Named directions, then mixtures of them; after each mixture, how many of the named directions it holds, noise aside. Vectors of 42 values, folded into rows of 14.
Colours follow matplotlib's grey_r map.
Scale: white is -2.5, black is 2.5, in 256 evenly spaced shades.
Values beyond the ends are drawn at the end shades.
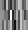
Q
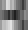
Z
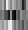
two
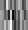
two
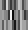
one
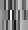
one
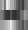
one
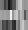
two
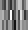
one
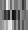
two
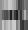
two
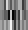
two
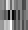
two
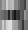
one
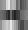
one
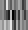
two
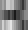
one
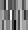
one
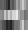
one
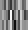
one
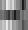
one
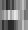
one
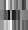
two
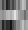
one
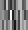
one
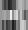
two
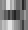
one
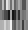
two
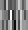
one
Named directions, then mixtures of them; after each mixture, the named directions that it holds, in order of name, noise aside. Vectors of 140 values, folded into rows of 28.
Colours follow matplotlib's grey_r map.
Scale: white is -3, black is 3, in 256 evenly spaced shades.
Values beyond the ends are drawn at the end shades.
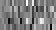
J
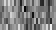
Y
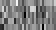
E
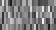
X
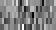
E, J, Y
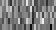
J, X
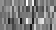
J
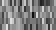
X, Y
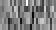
J, Y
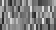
X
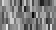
X, Y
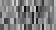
E, J, Y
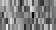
E, X, Y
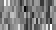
Y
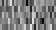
J, X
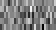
E, J, X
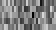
J, Y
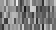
E, Y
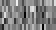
E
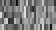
E, J, Y
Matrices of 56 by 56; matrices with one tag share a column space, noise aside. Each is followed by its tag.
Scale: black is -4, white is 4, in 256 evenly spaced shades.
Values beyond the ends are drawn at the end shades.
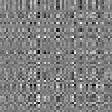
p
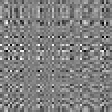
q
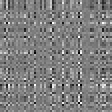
p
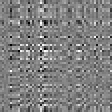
q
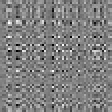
q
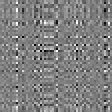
q
